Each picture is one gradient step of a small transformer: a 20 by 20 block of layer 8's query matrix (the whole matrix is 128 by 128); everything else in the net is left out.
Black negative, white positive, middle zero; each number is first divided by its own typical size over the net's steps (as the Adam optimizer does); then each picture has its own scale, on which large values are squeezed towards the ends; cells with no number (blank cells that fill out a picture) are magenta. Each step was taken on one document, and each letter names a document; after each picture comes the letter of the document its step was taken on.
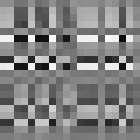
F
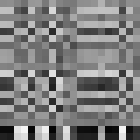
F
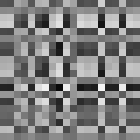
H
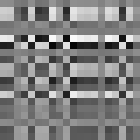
F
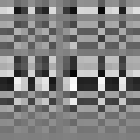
H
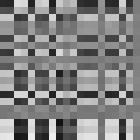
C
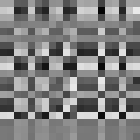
H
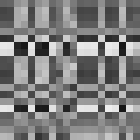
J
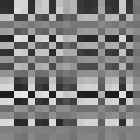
C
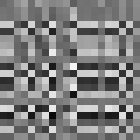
F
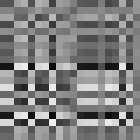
J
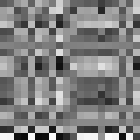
C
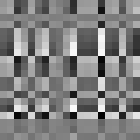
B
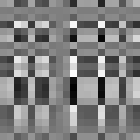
B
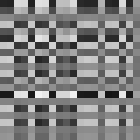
C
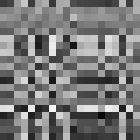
F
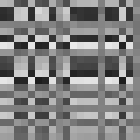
J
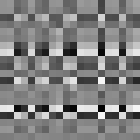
H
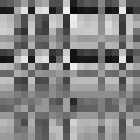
J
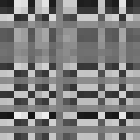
C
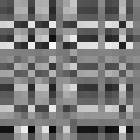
F
